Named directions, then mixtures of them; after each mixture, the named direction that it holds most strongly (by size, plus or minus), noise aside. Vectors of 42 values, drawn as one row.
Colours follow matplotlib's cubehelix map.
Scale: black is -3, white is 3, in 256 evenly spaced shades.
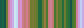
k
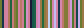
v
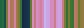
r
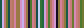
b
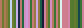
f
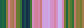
r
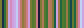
k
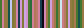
f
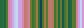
k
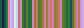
k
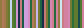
f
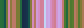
r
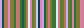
b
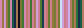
f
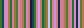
v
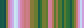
k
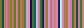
v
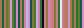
f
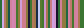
b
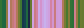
r
